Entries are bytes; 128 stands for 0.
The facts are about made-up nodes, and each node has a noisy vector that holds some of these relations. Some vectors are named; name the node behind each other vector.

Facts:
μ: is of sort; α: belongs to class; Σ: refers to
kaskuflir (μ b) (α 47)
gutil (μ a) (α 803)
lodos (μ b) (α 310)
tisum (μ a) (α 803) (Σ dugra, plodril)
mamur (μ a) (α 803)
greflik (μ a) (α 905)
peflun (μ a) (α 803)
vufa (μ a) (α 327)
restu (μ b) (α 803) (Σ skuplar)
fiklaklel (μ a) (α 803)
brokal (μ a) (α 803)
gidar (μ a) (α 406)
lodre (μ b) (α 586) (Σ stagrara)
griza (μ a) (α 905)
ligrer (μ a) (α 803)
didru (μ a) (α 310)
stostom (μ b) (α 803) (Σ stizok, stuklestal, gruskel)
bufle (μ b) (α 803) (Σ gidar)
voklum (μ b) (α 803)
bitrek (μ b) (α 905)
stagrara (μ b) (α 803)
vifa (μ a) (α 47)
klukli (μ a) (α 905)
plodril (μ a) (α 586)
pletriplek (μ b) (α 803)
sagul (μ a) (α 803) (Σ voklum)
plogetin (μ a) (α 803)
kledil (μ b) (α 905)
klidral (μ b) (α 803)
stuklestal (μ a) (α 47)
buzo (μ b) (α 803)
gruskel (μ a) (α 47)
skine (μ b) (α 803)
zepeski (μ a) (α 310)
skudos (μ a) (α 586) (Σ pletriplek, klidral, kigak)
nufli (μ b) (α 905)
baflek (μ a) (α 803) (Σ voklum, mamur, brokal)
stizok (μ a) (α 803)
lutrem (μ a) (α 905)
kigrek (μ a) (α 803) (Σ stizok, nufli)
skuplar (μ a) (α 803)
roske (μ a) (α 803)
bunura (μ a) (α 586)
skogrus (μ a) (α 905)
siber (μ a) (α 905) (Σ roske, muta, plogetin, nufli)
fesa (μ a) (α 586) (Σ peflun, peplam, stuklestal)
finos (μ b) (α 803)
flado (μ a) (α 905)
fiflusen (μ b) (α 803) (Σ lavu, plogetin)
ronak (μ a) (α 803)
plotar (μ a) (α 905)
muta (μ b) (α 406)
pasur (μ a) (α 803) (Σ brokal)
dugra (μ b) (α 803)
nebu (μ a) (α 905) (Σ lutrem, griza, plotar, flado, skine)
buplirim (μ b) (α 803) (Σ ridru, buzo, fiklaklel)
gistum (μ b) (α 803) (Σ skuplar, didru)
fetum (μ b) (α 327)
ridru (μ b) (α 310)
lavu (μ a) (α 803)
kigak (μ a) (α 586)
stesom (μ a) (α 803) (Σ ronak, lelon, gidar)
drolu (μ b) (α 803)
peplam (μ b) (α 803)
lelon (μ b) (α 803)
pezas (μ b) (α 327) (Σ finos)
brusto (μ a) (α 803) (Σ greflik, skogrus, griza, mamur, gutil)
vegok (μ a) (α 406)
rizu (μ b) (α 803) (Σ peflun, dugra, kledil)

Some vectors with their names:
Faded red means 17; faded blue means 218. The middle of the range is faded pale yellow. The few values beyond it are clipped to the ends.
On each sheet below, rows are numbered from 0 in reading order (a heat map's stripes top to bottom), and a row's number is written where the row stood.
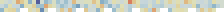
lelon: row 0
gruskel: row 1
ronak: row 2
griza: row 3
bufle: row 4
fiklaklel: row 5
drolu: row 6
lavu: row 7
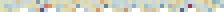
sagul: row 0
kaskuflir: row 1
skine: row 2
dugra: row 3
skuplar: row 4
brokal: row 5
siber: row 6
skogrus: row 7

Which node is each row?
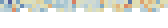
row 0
gidar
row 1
klukli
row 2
stesom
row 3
kigrek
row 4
ridru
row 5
nufli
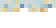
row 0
gutil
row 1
stizok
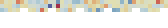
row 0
stostom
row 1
peflun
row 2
plodril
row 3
bitrek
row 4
muta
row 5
rizu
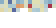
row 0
vifa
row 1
skudos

